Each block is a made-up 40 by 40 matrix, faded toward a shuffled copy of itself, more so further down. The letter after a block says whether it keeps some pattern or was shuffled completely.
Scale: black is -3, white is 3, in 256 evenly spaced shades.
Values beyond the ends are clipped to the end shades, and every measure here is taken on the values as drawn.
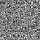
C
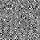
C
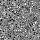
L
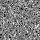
L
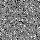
L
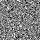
L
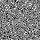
L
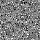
C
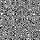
C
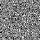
C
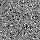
L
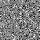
C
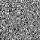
C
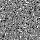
L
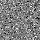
L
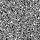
L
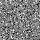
L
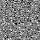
C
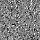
C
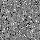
L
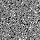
L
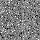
L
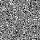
C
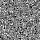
L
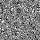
L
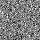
L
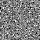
C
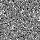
L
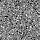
L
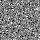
L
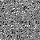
C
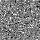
L
